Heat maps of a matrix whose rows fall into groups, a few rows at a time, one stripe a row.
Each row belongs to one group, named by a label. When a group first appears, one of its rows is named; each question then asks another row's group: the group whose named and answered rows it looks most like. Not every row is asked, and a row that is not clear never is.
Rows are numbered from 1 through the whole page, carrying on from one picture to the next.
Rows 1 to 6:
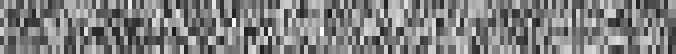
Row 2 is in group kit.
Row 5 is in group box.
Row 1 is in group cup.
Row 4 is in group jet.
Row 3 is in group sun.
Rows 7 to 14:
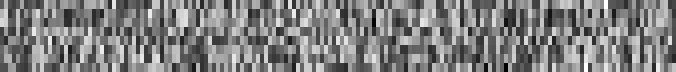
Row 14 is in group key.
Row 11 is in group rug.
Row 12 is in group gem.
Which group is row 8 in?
jet
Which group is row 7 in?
sun
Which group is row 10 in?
box
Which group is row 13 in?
gem
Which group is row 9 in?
jet
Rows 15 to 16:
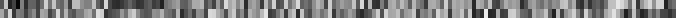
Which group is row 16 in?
gem
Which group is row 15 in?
box
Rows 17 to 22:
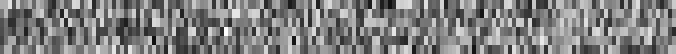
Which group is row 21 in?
key
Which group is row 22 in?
cup
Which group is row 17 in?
rug
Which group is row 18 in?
gem
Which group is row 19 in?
sun
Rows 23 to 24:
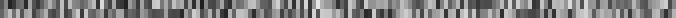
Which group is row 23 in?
sun
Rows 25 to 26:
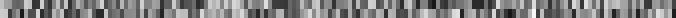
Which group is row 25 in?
gem
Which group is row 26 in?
jet
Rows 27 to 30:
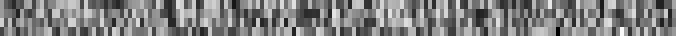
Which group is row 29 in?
kit
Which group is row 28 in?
kit
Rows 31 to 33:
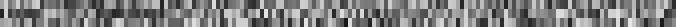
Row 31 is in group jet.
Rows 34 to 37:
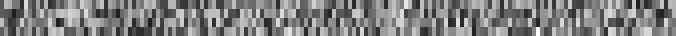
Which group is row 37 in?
box
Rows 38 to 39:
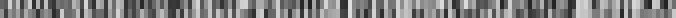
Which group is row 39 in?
rug
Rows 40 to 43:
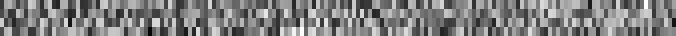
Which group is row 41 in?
box
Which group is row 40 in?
key
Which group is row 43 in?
cup
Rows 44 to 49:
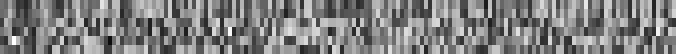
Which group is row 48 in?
rug
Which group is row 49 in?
kit
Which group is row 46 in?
box
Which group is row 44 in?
key
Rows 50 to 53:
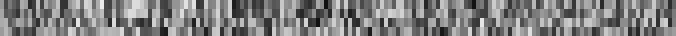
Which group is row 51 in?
kit
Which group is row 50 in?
kit
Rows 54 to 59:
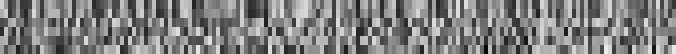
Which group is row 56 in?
key
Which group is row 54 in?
jet
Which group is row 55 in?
jet
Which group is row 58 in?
jet
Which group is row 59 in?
key
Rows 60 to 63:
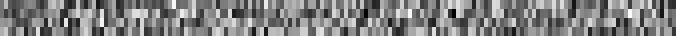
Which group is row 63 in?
jet
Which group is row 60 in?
box
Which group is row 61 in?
kit
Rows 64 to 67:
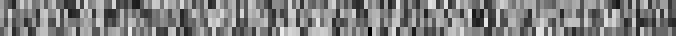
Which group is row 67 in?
cup
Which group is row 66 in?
gem
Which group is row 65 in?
gem
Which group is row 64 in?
sun
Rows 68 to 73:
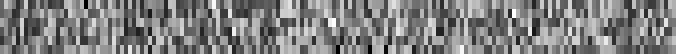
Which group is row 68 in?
cup
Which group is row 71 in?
sun
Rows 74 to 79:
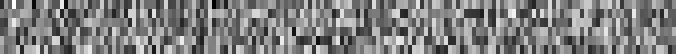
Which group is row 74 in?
rug
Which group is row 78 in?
kit
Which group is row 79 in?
jet
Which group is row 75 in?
gem
